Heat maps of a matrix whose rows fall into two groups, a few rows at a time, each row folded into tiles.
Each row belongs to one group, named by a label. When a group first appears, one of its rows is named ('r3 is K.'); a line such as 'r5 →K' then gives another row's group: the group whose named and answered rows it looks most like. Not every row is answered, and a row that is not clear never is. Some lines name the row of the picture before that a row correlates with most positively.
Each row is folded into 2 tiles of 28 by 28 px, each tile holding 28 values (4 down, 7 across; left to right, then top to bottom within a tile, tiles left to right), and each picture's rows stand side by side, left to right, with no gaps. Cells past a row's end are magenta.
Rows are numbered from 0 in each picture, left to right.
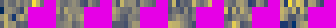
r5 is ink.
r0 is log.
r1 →ink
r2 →ink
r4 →ink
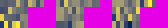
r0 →log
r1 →ink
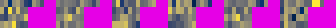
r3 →ink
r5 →log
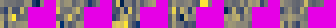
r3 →log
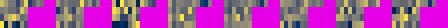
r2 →ink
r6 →ink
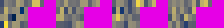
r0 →log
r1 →ink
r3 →log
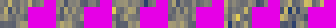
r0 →ink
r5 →ink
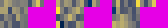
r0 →log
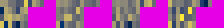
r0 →log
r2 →log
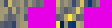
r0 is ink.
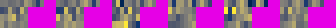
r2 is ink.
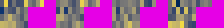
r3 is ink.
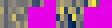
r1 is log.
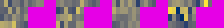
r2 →ink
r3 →log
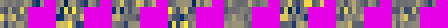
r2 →ink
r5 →ink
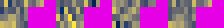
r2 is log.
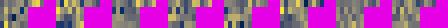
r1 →ink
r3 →ink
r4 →log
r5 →ink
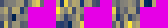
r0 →log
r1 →ink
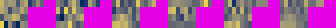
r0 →log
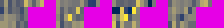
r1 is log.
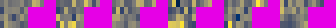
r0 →log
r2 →ink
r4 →log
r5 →ink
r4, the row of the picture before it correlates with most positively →3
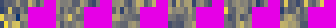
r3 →ink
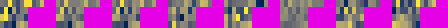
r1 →ink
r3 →log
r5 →ink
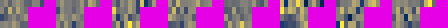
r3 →ink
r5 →ink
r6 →log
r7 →log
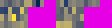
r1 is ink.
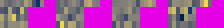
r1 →log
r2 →log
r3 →log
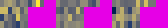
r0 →log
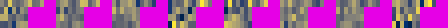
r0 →ink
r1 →ink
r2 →ink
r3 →log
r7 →log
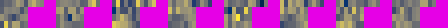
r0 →log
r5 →ink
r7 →log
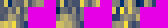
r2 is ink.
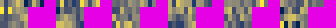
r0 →ink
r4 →log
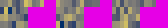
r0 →ink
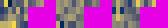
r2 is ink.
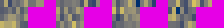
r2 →ink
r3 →ink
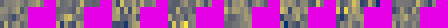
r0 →log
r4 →ink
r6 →ink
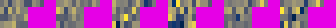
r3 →ink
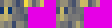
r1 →ink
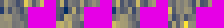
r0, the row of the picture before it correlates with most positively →0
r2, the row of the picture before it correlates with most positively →0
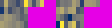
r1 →log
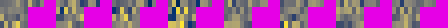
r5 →log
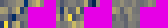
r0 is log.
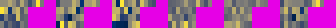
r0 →log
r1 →log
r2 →ink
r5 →log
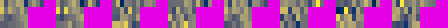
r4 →ink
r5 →log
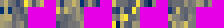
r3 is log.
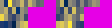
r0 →ink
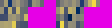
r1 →log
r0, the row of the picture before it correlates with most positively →1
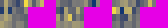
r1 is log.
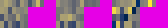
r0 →log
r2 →log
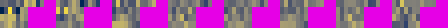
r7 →ink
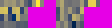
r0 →log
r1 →log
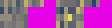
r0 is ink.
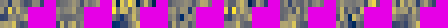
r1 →log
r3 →log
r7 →ink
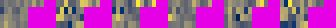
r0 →log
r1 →ink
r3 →ink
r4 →log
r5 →ink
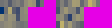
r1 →log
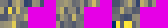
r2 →log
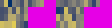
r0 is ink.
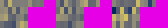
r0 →ink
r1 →ink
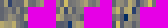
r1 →ink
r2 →log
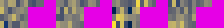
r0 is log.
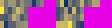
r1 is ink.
